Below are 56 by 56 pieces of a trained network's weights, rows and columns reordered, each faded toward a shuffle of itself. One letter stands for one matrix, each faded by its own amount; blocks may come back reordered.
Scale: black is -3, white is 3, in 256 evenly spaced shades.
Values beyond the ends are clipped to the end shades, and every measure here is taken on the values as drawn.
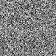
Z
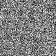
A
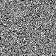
Z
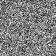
A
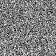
A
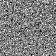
Z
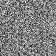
A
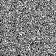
A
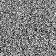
Z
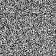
A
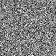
Z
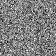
A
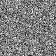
A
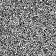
A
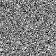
Z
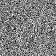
A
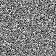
A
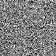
Z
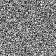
A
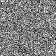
A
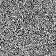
A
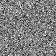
A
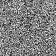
A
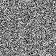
A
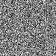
A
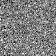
Z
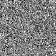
Z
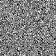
Z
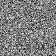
A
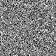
A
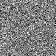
Z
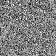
A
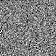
Z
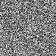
A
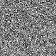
Z
